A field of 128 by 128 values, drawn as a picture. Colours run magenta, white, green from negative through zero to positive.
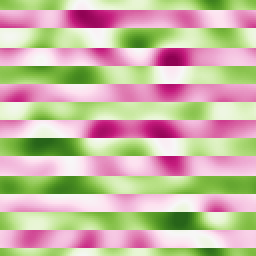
The ninth with the highest average is the bottom right. No overall slope runs across the table. Horizontal stripes repeat 7 times down the table.
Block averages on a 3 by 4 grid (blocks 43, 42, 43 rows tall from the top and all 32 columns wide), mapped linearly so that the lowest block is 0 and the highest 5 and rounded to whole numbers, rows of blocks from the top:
4 2 2 4 / 4 2 0 1 / 4 4 5 5
